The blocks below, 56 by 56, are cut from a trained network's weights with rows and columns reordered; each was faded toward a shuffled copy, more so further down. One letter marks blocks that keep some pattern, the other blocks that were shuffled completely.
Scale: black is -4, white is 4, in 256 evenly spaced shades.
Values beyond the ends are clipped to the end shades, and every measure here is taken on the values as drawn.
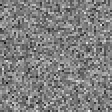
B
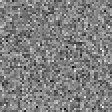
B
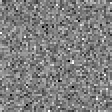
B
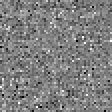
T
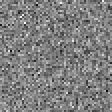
T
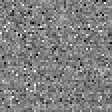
T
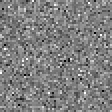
B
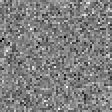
T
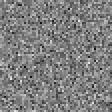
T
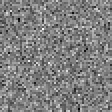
B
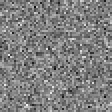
B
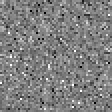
B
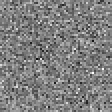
B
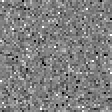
B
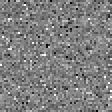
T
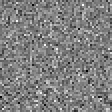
B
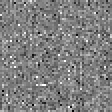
T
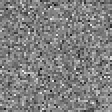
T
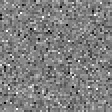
B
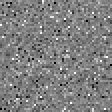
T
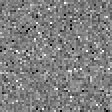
B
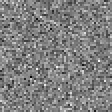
B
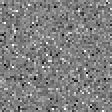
B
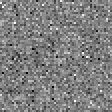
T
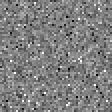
B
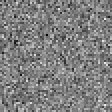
B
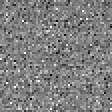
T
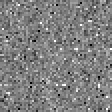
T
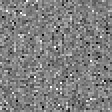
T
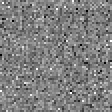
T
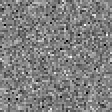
B
